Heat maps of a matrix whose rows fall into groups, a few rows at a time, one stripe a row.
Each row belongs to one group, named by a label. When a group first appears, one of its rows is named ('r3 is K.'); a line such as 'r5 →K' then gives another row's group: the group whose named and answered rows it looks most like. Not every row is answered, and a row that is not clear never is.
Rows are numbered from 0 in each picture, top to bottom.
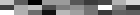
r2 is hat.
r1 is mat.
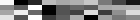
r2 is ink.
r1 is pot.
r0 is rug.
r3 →pot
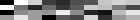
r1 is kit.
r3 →ink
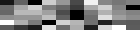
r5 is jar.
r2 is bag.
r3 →bag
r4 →hat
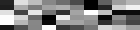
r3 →hat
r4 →hat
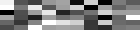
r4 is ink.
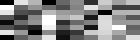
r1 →kit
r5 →jar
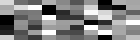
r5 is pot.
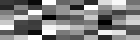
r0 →jar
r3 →ink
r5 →rug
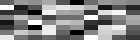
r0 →bag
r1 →rug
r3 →ink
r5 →jar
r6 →bag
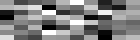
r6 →rug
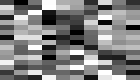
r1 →rug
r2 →pot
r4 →ink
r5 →mat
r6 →bag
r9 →pot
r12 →kit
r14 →mat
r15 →jar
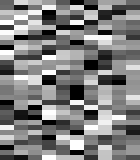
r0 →bag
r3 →ink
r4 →pot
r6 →hat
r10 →hat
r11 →rug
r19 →bag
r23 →jar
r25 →kit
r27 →hat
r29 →mat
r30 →bag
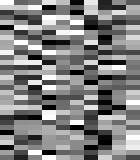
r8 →ink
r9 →pot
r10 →rug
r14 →bag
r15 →rug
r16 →pot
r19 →ink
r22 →rug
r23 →jar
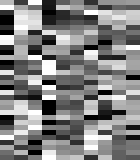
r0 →pot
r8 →hat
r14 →rug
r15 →mat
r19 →jar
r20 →ink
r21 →ink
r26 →ink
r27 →kit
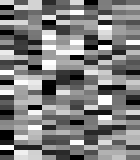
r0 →pot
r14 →kit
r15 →bag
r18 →hat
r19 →mat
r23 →mat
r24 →bag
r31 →bag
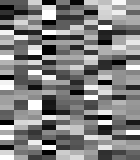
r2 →jar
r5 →mat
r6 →rug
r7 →ink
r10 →pot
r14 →pot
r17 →kit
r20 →pot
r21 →pot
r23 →rug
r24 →mat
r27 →kit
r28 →pot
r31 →hat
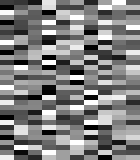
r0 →jar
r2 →hat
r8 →hat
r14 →bag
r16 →bag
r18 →ink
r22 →jar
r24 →kit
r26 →ink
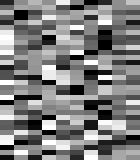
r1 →bag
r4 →mat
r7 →hat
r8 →hat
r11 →bag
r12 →kit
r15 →jar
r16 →hat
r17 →bag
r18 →bag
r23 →hat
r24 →jar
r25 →jar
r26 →ink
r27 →kit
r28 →rug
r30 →ink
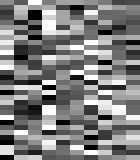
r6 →rug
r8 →kit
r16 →jar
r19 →ink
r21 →jar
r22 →jar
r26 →ink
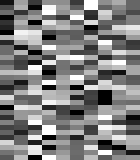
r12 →jar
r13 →pot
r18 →rug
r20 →rug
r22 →bag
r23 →mat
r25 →jar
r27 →pot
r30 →mat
